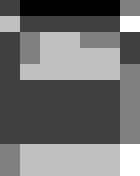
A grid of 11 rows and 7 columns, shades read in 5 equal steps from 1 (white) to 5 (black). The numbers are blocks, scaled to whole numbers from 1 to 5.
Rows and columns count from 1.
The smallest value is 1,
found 3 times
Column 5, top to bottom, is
5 4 3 2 2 4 4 4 4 2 2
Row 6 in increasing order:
3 4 4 4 4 4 4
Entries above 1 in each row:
7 6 7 7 7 7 7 7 7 6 6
